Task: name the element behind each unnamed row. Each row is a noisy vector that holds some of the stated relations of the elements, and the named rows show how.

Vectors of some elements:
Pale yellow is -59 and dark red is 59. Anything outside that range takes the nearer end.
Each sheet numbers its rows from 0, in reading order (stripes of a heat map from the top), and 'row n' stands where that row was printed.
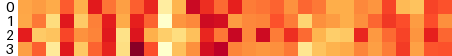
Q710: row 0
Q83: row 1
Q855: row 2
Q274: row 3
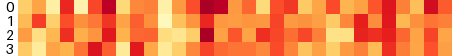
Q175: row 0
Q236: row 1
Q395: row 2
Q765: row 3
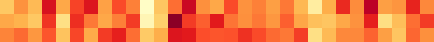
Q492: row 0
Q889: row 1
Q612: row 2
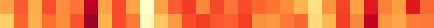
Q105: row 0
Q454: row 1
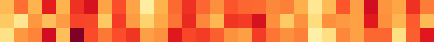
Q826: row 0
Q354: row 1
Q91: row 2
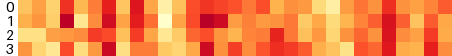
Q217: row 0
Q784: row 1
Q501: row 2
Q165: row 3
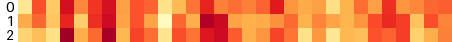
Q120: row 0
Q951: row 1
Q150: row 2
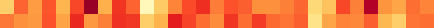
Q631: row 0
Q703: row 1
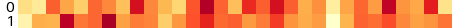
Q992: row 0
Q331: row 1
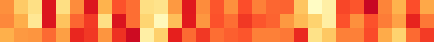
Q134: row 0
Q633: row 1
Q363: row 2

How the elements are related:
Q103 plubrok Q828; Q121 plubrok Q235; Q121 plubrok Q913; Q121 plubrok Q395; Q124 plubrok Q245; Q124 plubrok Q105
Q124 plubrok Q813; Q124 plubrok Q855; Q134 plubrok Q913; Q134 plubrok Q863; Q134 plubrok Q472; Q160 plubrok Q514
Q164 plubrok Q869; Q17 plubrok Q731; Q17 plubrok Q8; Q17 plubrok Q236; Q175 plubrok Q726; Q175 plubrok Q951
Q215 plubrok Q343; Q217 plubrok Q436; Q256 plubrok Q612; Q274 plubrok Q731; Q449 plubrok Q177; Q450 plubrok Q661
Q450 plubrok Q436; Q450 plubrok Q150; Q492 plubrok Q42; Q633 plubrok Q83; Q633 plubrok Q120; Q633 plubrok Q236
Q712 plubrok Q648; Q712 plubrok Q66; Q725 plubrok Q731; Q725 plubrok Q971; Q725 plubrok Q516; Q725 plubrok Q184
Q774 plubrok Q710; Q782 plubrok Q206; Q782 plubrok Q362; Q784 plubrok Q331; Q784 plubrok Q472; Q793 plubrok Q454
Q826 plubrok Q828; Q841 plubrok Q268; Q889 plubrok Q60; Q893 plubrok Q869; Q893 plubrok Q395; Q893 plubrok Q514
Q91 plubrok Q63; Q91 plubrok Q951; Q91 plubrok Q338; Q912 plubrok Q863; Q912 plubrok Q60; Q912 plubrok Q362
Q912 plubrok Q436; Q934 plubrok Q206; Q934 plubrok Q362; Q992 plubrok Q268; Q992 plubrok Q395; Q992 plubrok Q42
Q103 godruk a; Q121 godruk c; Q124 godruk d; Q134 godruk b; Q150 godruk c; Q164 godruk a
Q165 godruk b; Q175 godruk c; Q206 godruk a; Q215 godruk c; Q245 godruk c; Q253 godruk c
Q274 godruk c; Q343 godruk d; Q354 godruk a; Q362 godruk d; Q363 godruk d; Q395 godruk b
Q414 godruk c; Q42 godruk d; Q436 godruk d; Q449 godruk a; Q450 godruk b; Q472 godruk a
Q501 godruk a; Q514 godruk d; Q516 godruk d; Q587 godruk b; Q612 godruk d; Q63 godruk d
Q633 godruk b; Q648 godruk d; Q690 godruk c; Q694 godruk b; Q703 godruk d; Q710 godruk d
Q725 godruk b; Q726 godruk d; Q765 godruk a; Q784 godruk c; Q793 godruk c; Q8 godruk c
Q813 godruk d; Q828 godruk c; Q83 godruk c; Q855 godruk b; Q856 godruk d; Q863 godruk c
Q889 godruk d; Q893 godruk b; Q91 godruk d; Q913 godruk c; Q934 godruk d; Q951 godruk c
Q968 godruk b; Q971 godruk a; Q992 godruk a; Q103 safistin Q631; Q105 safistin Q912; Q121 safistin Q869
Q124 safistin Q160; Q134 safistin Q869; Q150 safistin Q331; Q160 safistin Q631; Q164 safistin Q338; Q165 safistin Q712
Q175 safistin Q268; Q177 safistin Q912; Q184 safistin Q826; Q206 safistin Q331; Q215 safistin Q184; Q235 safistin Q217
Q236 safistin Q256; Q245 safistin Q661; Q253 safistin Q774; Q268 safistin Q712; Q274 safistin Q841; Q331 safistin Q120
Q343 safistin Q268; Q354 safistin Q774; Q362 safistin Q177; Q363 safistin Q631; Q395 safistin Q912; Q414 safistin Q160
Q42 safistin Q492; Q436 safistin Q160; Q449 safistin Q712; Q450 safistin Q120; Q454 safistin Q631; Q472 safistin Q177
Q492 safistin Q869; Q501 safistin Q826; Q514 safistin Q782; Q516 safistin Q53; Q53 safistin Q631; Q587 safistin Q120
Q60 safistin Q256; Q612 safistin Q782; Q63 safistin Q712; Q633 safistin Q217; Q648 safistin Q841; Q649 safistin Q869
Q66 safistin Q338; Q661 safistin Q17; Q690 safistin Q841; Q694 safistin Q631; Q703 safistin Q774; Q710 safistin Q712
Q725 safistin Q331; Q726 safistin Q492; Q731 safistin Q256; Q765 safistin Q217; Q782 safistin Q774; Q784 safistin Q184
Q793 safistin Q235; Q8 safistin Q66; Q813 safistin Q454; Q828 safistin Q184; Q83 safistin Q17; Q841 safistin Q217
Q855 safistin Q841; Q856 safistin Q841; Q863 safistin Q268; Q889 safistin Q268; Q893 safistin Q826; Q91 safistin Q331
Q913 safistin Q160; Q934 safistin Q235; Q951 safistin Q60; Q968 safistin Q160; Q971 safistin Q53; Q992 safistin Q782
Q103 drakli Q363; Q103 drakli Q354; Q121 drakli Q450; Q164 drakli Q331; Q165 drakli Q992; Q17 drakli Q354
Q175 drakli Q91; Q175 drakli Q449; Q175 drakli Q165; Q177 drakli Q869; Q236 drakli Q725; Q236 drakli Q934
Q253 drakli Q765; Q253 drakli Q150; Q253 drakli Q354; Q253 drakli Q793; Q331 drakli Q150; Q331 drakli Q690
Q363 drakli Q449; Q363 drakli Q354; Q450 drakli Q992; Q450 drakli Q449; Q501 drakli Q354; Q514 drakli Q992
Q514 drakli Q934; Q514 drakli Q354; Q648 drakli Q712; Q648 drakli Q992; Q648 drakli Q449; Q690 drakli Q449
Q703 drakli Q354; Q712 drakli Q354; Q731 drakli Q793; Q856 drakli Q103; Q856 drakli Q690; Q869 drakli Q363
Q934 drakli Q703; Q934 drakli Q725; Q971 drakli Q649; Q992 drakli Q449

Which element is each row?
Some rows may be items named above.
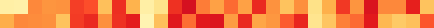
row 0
Q164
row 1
Q436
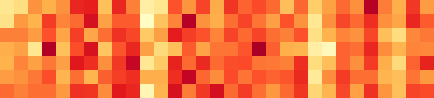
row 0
Q103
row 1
Q869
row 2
Q703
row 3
Q725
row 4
Q363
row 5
Q514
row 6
Q813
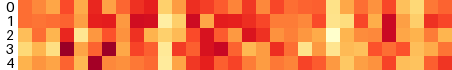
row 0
Q703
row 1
Q124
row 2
Q782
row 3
Q150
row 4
Q63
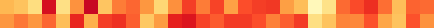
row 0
Q450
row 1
Q612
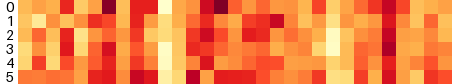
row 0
Q913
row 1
Q354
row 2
Q782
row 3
Q912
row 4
Q184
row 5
Q124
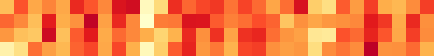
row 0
Q516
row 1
Q245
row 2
Q587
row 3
Q472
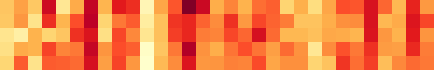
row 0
Q121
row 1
Q712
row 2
Q449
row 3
Q869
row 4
Q731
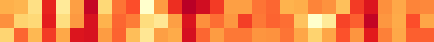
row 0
Q863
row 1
Q134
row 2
Q338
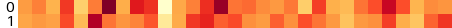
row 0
Q414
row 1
Q63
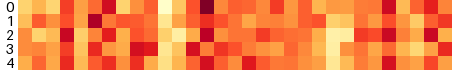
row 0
Q268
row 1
Q726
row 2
Q893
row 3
Q934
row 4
Q774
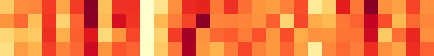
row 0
Q160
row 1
Q414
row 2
Q268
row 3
Q869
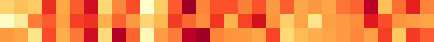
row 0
Q268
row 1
Q206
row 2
Q690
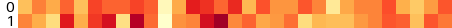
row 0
Q362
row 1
Q793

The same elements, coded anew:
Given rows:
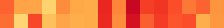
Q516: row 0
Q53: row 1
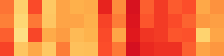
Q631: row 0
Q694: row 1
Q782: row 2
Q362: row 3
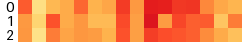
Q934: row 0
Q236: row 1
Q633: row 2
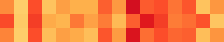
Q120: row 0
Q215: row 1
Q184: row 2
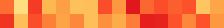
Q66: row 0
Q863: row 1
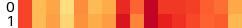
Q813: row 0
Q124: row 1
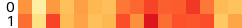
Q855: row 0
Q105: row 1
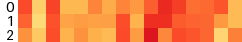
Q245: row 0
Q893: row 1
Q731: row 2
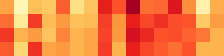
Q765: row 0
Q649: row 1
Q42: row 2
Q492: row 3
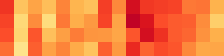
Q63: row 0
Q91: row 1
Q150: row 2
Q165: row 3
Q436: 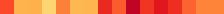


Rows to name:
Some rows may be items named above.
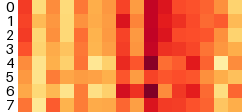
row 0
Q91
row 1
Q124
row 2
Q91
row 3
Q703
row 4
Q472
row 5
Q633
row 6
Q971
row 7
Q450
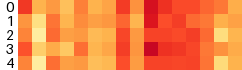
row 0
Q42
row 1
Q725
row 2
Q217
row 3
Q703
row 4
Q217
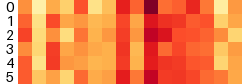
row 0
Q354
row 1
Q782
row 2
Q91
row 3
Q17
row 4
Q912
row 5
Q363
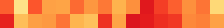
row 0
Q793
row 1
Q889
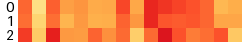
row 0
Q134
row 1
Q395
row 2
Q121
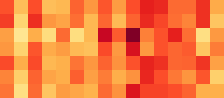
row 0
Q414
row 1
Q175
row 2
Q103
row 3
Q236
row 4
Q913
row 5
Q274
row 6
Q587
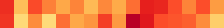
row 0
Q863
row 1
Q91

